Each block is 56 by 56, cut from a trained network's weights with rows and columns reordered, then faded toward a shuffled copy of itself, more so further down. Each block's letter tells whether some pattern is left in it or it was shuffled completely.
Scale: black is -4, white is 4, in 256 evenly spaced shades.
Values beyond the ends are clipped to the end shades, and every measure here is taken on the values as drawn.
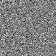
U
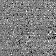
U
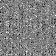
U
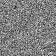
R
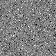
R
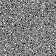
R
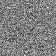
U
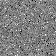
R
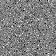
R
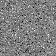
R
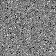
R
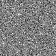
R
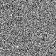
U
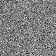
R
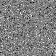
R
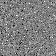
R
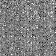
U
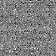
U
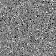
R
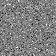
R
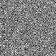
U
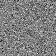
R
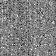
U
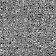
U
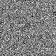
U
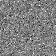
R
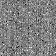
U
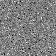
R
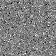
R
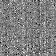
U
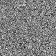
U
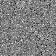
R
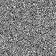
R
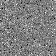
R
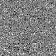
U
